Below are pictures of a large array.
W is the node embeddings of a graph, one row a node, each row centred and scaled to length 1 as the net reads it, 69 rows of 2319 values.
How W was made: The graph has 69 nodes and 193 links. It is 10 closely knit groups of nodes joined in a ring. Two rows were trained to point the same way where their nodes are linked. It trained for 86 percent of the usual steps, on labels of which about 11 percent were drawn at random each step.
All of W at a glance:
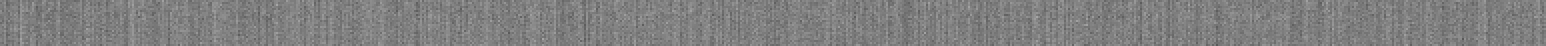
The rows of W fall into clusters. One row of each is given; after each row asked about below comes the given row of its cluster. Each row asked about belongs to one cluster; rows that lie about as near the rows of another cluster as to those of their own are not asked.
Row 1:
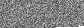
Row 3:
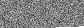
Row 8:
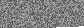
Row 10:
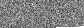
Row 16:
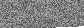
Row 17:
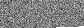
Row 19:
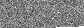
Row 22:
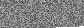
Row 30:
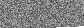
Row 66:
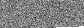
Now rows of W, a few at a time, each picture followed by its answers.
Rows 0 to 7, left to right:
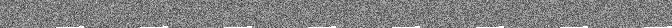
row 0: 22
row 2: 19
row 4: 8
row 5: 8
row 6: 16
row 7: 66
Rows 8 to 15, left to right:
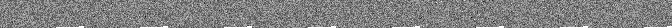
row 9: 17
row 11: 3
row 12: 30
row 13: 8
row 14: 3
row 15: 16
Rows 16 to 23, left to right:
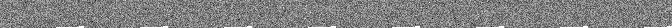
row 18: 22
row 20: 17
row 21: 10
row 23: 10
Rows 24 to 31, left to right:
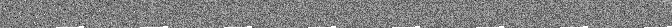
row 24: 1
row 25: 19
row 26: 19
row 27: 17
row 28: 10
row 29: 10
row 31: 30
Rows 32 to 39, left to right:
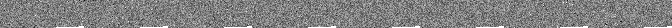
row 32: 1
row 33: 8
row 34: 17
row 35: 1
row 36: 22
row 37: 19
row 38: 66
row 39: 16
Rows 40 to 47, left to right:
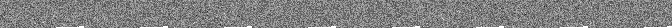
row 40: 10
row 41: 17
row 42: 22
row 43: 66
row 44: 30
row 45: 22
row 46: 3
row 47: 17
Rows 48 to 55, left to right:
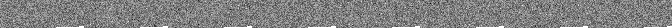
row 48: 16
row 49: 8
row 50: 16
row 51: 22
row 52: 17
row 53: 8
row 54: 16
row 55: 3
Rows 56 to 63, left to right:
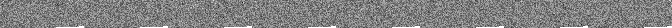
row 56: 1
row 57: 22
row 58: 30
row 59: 30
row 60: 8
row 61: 66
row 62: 17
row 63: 10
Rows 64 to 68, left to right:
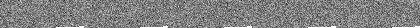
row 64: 3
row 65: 16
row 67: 66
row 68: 30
